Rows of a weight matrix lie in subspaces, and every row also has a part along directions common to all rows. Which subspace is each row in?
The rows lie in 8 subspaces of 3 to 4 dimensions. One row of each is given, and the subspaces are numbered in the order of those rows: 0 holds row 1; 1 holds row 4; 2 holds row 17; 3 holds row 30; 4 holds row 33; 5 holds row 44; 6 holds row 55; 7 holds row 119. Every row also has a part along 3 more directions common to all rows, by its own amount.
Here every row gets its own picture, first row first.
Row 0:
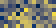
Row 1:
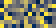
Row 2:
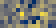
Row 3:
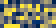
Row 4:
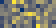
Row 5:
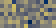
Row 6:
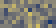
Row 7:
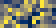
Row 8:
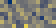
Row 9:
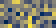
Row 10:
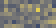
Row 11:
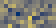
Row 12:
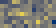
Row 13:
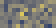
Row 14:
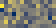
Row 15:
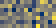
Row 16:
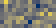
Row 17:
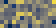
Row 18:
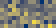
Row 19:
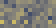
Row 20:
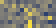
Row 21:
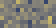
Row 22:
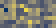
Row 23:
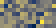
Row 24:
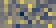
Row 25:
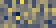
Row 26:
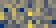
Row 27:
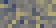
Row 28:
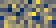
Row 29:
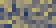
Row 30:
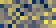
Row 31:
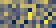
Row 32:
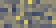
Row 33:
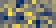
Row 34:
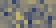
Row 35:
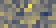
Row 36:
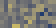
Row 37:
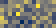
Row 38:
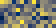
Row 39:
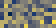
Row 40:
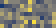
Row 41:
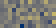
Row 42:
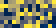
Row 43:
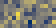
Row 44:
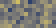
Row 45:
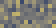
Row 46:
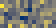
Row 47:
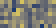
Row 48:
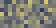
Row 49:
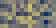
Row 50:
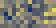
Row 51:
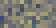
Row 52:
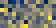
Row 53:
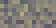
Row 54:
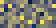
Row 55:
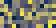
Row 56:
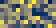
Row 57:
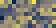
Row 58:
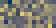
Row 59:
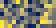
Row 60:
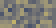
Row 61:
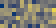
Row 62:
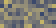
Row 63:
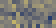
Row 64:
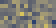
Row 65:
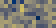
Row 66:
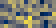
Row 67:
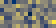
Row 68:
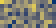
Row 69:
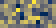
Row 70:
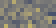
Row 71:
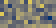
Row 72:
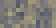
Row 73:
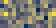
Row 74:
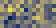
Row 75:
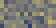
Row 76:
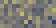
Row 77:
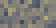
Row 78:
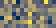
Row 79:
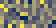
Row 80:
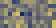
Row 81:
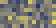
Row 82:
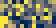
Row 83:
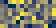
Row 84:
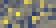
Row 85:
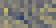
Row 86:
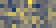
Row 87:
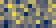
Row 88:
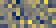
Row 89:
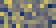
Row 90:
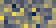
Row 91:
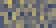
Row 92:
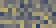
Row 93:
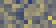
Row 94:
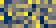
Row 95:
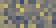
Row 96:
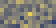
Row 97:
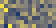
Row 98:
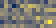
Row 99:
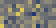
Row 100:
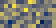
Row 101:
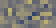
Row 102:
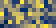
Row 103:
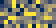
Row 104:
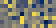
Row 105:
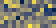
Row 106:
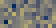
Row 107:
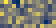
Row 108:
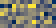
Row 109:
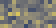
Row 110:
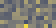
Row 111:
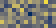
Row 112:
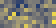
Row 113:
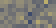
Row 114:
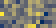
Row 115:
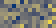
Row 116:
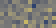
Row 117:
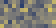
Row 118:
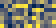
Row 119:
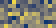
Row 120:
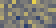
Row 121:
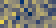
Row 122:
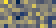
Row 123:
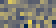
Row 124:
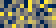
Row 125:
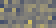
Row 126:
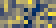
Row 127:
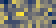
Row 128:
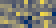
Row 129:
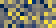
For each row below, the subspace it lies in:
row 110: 6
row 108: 7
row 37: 1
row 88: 0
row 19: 7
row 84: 3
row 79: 3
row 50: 3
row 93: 7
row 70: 6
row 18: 7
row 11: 3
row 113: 4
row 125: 6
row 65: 1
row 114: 5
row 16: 4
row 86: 6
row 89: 6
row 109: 7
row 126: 4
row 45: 2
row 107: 5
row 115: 2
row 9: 3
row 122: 0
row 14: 6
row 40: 2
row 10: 2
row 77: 4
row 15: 7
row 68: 7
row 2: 4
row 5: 0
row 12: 7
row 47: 6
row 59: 5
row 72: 4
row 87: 5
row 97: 3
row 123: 6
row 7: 3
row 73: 6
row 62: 0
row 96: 2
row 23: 5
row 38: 1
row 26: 5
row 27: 7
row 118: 0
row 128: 3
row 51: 1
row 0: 1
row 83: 2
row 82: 1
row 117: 5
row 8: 6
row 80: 6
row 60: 5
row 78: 0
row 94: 0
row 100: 5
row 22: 5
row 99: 1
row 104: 7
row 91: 6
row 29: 7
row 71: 5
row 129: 3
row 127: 4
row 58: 6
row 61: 2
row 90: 1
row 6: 2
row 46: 3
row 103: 1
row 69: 4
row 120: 0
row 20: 2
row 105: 2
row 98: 2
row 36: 4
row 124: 0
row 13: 4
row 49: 3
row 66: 3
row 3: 2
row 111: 2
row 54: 5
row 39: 0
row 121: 2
